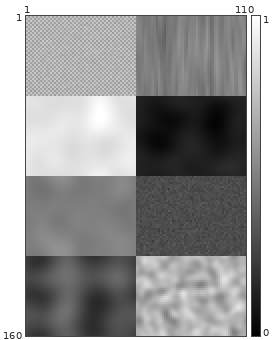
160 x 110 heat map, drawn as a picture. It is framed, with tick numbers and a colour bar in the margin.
It is made of 4 by 2 panels. Panel 1,1: high, checkered. Panel 1,2: middling, streaked downward, faint in contrast. Panel 2,1: very high, smooth, faint in contrast. Panel 2,2: very low, smooth, faint in contrast. Panel 3,1: middling, smooth, faint in contrast. Panel 3,2: low, fine-grained, faint in contrast. Panel 4,1: low, smooth. Panel 4,2: high, blotchy.
